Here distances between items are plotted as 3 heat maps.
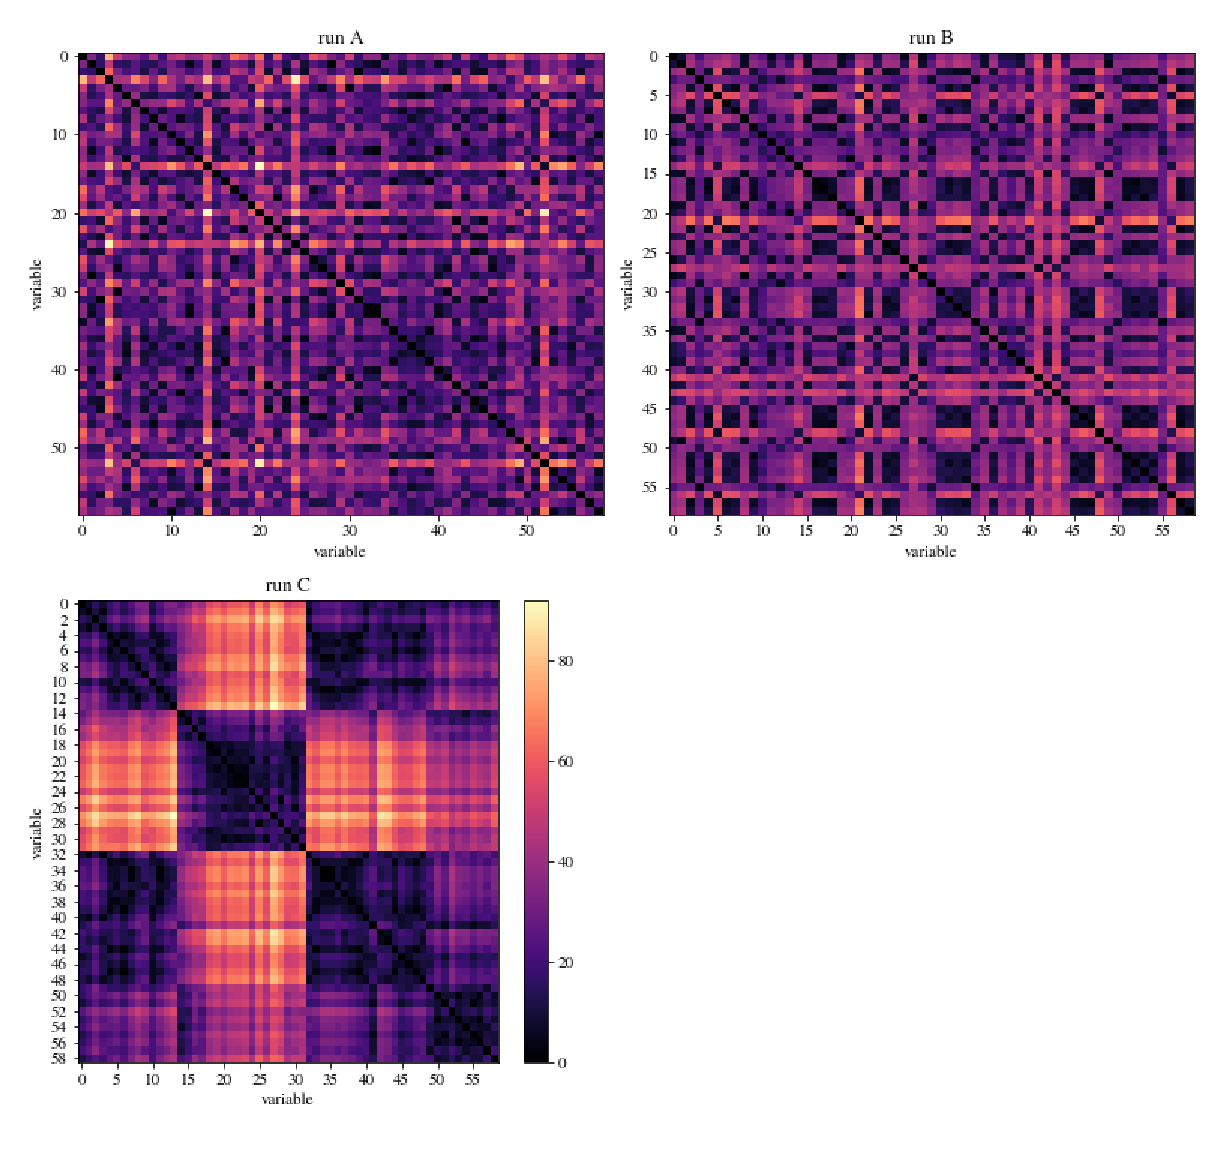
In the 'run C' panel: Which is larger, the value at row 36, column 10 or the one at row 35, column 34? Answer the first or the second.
the first
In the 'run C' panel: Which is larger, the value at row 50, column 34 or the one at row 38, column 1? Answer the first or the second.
the first
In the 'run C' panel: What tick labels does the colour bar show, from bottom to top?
0, 20, 40, 60, 80
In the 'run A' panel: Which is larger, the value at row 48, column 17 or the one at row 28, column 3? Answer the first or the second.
the second
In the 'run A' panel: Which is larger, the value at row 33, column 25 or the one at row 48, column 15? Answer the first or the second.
the second
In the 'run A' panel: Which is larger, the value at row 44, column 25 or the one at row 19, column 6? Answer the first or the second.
the second
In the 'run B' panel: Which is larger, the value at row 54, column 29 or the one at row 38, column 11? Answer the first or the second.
the first
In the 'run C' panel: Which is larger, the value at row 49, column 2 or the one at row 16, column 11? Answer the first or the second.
the second
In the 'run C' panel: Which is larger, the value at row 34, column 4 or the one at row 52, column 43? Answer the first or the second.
the second
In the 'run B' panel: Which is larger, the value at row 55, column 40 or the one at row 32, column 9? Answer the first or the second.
the first
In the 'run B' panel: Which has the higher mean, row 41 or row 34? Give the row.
41
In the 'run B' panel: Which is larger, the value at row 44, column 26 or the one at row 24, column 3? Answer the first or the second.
the second
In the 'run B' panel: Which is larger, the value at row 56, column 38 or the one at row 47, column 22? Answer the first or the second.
the first
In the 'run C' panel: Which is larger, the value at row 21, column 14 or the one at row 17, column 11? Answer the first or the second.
the second
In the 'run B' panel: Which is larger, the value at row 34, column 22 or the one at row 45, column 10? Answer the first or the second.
the first
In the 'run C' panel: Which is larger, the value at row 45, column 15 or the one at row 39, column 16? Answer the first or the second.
the second
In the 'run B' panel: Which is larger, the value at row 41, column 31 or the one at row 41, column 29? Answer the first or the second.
the first
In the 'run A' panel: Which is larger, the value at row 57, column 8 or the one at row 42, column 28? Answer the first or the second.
the second
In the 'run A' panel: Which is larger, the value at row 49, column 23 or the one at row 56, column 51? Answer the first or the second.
the first
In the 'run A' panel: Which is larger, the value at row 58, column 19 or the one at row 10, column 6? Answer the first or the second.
the second
